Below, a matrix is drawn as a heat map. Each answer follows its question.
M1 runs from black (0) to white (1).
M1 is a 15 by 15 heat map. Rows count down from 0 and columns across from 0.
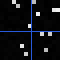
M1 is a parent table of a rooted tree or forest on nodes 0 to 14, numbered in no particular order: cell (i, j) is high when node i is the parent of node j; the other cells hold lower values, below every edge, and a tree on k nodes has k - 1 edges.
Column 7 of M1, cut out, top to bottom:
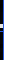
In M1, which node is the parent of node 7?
6
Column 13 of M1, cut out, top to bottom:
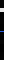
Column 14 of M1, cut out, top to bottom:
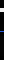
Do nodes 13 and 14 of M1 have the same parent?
yes
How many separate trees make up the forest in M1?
3
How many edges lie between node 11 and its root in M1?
3
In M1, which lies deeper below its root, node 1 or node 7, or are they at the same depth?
node 7
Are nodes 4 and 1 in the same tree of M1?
yes
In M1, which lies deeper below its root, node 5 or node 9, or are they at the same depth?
node 5
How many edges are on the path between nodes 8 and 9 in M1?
3
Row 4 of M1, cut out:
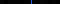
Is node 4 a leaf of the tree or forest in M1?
yes
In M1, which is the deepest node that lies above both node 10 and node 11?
8
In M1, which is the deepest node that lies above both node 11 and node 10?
8
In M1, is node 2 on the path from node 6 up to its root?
yes
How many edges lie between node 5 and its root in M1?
4
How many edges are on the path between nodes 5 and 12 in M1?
2
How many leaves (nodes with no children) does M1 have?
6
